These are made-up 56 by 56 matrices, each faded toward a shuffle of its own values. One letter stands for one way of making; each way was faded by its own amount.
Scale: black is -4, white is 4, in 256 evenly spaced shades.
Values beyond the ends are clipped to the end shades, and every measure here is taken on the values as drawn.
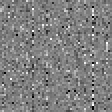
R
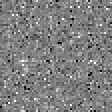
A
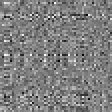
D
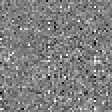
A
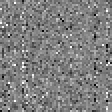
R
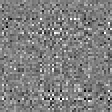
D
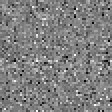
A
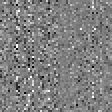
R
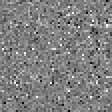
A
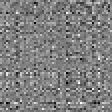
D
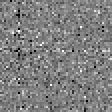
A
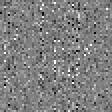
R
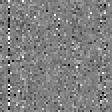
R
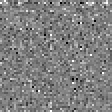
A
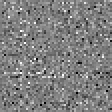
A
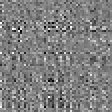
D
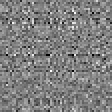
D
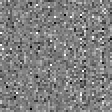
R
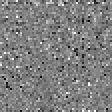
A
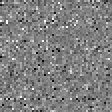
A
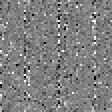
R
